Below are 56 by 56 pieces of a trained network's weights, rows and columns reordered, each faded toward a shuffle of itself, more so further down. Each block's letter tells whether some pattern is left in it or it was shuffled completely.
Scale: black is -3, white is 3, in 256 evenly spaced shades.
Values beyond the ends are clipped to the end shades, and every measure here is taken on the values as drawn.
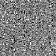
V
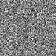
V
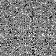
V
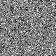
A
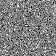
A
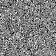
A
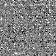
V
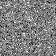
A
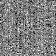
V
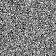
A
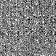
V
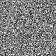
V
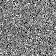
A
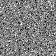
A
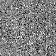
V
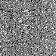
V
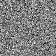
A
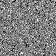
A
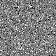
A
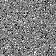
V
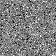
A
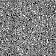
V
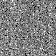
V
